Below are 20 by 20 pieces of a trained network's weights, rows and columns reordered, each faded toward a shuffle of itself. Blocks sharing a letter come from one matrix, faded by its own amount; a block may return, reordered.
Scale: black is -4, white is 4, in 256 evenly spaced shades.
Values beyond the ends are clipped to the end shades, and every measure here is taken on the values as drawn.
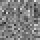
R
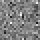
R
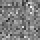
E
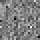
R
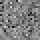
E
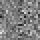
R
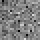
E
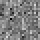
R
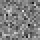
E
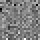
R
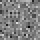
E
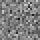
R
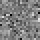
E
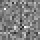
R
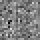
E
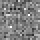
E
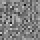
R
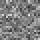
R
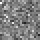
E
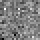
R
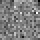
R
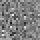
R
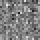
E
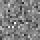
E
